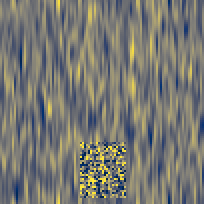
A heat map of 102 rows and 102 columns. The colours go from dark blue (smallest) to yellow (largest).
Slope: none. Roughest part: bottom middle. Grain: streaks running down. Odd patch: rougher, in the bottom middle.
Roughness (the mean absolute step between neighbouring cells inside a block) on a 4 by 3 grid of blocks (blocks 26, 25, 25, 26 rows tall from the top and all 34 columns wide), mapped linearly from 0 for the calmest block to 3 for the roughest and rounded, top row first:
000 / 000 / 010 / 030
